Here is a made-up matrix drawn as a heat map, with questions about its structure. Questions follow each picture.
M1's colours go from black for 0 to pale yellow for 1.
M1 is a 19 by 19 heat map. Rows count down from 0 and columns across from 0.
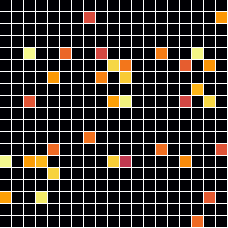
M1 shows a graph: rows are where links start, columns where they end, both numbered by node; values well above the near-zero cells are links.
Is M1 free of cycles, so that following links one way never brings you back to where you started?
yes
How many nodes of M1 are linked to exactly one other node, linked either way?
2
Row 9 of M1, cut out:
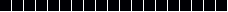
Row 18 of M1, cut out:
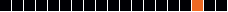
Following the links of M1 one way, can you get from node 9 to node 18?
no
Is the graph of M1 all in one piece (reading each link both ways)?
yes
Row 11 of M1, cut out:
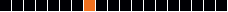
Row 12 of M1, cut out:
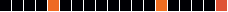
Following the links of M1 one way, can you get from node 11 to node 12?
no
